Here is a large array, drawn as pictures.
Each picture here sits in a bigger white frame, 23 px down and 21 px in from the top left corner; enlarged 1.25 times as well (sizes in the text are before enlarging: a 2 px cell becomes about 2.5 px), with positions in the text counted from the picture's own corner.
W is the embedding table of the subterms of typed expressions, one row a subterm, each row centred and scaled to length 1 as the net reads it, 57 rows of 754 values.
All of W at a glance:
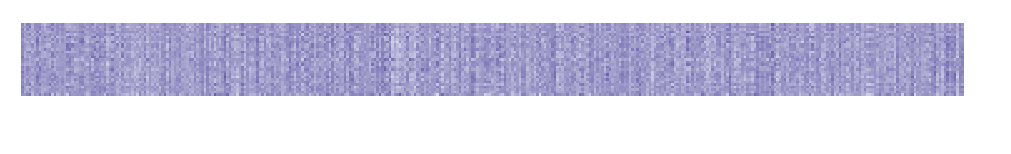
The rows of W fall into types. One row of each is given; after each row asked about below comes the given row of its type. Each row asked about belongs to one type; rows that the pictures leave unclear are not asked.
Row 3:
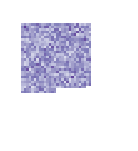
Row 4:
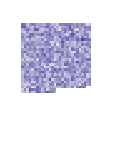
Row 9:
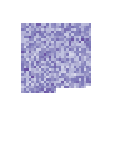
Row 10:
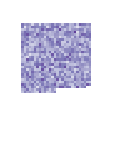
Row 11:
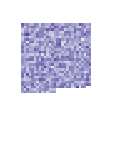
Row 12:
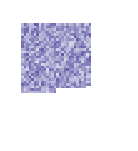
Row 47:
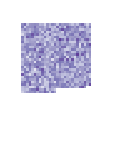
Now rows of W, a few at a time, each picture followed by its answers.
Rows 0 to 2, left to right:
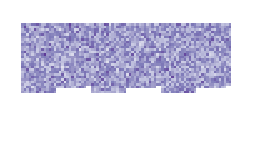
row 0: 4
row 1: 12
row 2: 9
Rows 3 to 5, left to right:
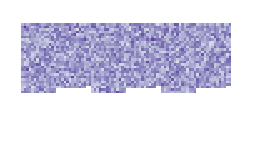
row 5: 12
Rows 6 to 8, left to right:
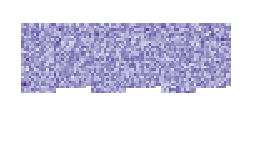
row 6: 12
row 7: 11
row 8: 4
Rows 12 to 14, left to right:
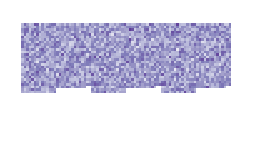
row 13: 11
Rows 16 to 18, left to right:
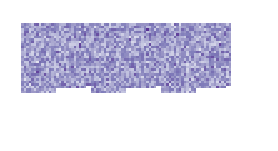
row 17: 11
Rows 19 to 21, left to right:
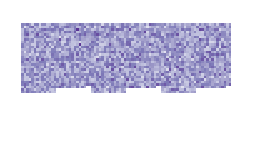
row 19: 11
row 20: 10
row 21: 47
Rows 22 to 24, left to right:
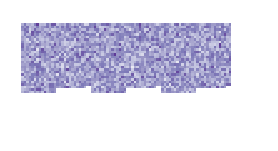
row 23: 4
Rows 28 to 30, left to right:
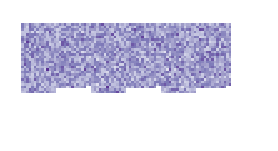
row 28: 47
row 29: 47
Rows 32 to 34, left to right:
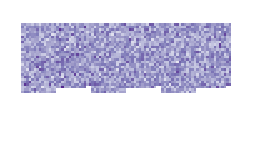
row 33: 11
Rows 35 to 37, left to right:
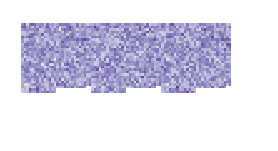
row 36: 3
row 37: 47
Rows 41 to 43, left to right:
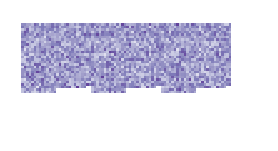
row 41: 10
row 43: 9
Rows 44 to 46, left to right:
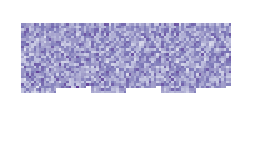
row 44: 10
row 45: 12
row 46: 12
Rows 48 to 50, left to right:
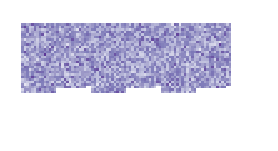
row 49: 9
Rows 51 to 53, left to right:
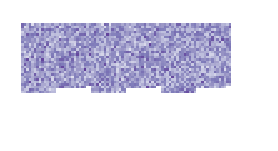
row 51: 47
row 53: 9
